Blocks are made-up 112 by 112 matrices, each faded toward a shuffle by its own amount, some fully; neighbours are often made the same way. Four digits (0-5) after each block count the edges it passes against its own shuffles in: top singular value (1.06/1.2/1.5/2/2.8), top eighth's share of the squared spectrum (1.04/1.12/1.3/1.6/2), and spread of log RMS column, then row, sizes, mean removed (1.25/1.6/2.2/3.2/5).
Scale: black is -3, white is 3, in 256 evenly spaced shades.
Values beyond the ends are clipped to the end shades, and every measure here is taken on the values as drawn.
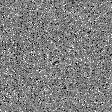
0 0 0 0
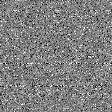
1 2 0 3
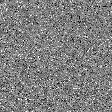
0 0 0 1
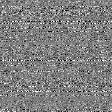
2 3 0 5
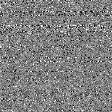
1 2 0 3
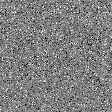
1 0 0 1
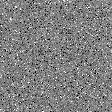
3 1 0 1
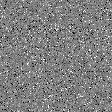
3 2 0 1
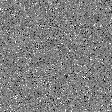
2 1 0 0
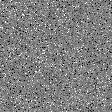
0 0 0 0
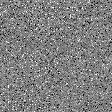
3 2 0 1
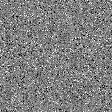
2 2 0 1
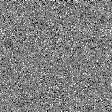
3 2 0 1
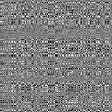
5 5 4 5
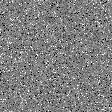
1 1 0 0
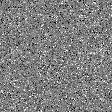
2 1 0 0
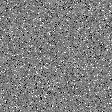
0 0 0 0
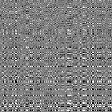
5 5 4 4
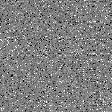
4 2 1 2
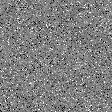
2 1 0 0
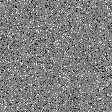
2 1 0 0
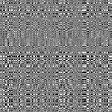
5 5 4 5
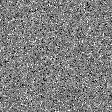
1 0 0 0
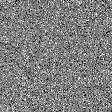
3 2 0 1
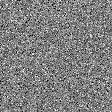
0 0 0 0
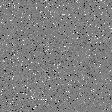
2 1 0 0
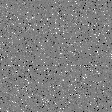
2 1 0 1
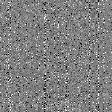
4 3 3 1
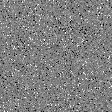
1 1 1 0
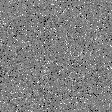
1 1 0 0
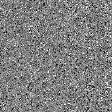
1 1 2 0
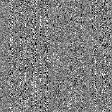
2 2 4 0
